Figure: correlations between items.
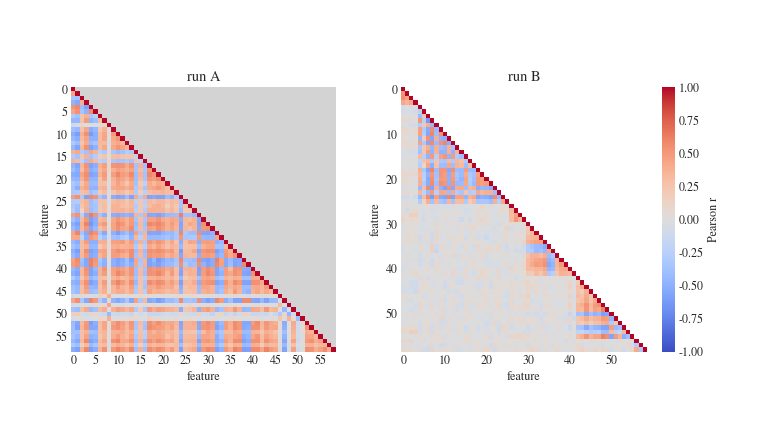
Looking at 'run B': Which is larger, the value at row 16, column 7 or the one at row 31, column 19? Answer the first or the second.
the second
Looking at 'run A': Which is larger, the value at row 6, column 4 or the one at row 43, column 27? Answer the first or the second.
the second
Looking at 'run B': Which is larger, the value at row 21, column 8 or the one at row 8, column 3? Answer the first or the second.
the second
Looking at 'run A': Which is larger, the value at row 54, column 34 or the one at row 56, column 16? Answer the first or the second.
the first
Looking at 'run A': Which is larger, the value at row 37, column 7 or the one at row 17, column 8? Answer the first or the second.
the first
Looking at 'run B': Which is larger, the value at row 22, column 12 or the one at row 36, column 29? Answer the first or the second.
the second
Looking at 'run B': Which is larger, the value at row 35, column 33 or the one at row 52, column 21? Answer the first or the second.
the second
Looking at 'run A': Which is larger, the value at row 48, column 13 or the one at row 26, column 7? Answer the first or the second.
the second
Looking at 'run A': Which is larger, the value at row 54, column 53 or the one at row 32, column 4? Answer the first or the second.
the second
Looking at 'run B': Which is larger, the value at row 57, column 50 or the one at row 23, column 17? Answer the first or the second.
the first
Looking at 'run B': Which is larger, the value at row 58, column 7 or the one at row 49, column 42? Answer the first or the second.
the second
